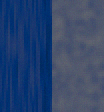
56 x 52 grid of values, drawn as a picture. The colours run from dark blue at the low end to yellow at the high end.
The table splits into one row of 2 panels. Panel 1,1: very low, streaked downward, faint in contrast. Panel 1,2: low, blotchy, faint in contrast.
